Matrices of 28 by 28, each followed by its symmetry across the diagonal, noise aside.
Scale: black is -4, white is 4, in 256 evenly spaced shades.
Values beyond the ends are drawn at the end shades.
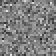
neither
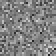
symmetric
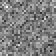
symmetric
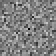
symmetric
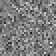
neither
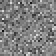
symmetric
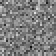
neither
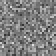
neither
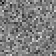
symmetric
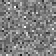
neither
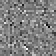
antisymmetric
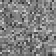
antisymmetric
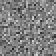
antisymmetric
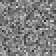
neither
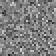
antisymmetric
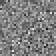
symmetric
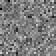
symmetric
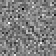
antisymmetric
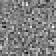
antisymmetric
